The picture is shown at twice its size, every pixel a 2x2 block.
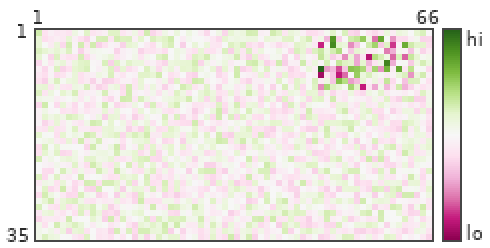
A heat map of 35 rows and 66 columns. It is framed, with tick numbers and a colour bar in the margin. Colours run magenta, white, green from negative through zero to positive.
Odd rows or columns: none. Odd patch: rougher, in the top right. Average level on the scale: 50%. Slope: none. Roughest part: top right.
